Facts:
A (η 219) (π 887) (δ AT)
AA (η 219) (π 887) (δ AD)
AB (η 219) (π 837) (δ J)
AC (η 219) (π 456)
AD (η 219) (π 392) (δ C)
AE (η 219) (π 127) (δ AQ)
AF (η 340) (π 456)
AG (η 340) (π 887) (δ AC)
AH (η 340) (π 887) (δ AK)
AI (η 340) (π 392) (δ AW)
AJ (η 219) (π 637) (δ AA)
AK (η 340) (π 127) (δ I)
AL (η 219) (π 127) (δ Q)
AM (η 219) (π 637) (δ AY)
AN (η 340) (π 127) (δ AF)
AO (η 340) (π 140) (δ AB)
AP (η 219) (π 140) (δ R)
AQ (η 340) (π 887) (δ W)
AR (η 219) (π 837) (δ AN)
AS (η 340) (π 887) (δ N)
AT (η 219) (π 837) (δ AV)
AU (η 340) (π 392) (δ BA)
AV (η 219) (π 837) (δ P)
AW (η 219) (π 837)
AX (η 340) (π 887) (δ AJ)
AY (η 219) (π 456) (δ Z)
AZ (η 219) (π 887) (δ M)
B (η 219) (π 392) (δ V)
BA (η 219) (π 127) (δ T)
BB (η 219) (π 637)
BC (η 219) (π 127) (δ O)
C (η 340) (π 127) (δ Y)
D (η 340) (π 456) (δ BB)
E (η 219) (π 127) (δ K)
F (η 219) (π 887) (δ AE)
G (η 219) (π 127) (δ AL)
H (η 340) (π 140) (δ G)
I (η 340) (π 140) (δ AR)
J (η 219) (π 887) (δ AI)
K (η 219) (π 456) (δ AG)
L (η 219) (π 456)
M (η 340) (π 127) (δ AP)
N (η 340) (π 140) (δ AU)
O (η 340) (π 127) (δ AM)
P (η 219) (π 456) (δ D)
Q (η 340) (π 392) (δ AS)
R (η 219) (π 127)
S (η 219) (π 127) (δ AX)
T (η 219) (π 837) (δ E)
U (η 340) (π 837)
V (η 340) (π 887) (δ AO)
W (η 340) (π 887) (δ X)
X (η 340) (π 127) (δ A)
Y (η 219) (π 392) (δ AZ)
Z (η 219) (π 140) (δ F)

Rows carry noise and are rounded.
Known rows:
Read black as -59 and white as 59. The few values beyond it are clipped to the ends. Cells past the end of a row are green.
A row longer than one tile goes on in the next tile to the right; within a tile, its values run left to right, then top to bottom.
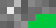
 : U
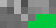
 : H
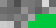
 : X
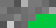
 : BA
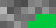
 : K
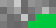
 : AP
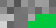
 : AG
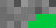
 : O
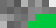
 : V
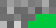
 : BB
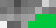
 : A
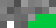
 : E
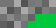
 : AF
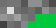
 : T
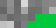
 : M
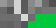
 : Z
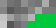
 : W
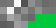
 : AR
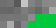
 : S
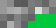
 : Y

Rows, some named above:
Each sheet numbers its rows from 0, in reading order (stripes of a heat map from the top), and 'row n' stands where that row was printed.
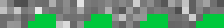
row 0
AD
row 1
M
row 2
F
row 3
Z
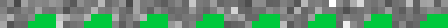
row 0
AH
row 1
W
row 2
J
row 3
R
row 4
T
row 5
AA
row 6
AE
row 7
AO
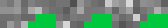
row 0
B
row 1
C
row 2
AP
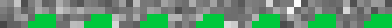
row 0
N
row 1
AI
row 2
AZ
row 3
AQ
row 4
X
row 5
AR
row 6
AM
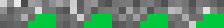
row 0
I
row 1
Z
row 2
AY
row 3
AU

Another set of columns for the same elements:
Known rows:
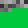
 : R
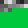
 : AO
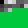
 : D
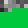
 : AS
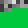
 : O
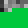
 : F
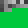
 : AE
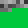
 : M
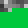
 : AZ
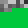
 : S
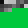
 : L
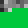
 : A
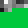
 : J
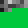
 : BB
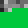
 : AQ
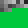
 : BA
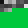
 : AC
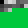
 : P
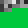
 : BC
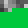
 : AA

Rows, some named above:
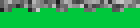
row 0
AJ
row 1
A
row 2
Z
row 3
M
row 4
Y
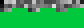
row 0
AY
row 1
AG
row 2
BA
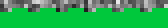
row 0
AZ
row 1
Q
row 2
AJ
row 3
F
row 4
AH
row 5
AX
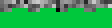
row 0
E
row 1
AD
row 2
AM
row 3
N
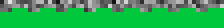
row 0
H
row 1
X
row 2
T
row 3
AX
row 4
AR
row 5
I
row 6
C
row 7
AP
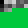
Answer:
AY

